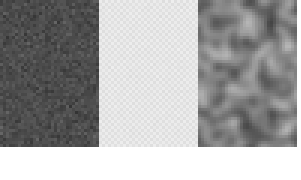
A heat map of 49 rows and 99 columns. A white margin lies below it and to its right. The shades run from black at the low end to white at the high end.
The table splits into one row of 3 panels. Panel 1,1: low, fine-grained, faint in contrast. Panel 1,2: very high, checkered, faint in contrast. Panel 1,3: middling, blotchy.
